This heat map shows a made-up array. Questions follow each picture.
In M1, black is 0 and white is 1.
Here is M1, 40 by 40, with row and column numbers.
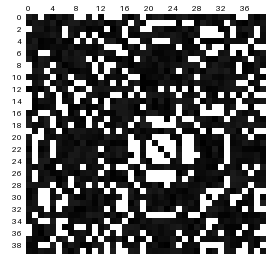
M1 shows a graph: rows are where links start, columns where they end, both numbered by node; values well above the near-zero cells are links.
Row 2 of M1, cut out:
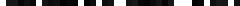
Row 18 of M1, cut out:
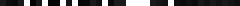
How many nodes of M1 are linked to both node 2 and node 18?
0
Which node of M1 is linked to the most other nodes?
node 13
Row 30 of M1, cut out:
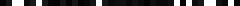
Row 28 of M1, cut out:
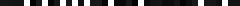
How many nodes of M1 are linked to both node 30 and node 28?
0
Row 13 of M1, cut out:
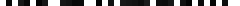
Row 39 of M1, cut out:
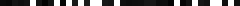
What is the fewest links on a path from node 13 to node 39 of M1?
1
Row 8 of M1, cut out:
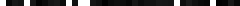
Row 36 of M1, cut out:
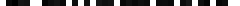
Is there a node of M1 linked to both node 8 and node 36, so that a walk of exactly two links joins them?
yes
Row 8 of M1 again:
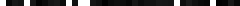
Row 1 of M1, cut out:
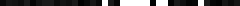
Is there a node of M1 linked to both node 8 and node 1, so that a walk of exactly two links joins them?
no
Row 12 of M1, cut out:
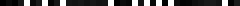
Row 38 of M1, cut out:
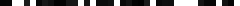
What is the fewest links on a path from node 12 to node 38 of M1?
4
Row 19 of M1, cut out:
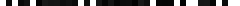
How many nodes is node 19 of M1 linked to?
12
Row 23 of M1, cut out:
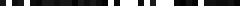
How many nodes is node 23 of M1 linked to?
11
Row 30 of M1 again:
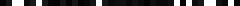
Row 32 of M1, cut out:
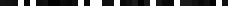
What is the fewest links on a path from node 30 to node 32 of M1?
2
